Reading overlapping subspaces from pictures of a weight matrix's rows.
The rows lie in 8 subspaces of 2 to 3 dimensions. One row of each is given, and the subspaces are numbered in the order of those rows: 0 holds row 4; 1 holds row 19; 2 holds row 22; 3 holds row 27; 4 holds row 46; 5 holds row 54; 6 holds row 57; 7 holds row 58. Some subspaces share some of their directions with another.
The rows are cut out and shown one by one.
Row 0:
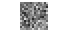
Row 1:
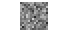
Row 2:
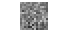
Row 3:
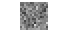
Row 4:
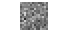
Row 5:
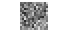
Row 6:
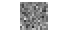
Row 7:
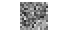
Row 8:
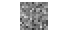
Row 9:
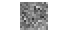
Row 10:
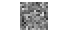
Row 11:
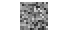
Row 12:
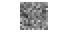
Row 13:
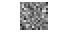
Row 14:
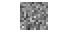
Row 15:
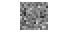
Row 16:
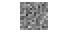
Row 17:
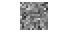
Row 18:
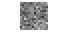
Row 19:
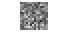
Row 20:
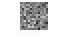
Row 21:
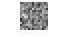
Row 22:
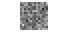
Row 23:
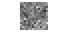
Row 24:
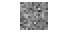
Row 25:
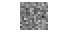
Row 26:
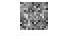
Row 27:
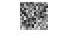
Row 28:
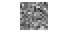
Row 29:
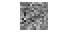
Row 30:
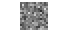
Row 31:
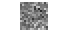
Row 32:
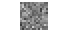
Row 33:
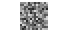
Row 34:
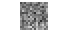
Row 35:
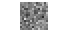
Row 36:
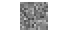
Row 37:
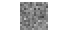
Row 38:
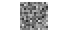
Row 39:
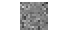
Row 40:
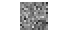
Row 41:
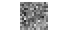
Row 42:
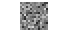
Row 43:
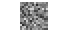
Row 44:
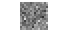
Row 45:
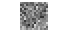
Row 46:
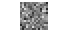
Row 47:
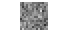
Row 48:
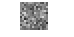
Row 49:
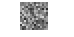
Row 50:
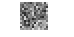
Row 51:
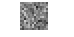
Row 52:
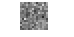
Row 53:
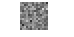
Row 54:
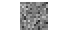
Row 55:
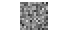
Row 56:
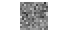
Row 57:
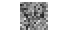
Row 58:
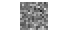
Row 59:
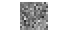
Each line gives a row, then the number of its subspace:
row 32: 4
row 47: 4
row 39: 5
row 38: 2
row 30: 7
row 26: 6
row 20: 5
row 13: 4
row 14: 0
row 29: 0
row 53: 2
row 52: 3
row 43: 2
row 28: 7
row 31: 7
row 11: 7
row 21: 6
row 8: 6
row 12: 6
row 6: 4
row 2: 1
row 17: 5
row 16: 5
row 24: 6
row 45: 3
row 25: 3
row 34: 1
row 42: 5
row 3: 3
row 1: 0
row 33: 2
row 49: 2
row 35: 3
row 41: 0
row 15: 5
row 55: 2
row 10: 6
